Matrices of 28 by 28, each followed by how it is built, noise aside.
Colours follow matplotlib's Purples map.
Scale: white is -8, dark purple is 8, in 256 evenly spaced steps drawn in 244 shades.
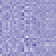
low rank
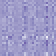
low rank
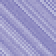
Toeplitz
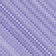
Toeplitz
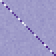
diagonal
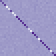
diagonal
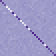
diagonal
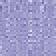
low rank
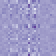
low rank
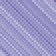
Toeplitz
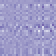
low rank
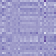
low rank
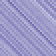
Toeplitz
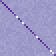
diagonal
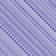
Toeplitz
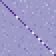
diagonal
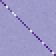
diagonal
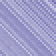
Toeplitz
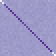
diagonal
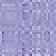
low rank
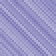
Toeplitz
